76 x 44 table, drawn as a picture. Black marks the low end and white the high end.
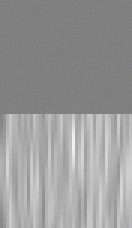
It is made of 2 by 1 panels. Panel 1,1: middling, flat. Panel 2,1: high, streaked downward.
